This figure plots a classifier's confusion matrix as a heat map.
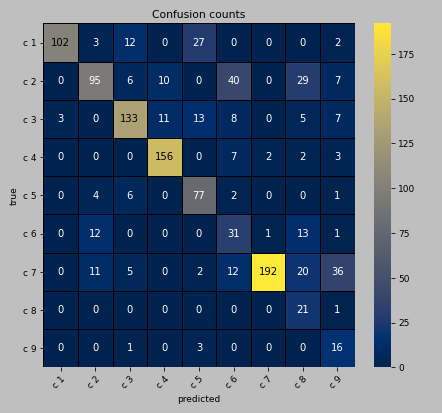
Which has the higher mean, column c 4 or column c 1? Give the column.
c 4
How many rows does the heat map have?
9
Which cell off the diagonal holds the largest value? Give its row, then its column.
c 2, c 6
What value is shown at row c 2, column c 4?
10
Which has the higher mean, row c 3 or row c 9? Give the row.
c 3
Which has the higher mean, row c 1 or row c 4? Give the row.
c 4
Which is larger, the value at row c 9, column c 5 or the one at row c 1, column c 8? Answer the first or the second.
the first
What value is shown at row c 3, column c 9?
7
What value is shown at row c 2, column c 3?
6
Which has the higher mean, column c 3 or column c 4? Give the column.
c 4
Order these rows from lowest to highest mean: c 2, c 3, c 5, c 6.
c 6, c 5, c 3, c 2
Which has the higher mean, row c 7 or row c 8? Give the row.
c 7
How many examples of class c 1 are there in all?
146
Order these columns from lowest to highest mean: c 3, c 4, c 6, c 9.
c 9, c 6, c 3, c 4
